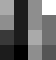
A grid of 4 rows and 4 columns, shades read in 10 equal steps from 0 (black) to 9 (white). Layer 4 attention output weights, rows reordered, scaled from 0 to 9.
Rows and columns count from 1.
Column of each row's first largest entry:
4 1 3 3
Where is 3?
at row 4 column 4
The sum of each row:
21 15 13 9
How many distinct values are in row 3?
4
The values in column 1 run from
1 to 6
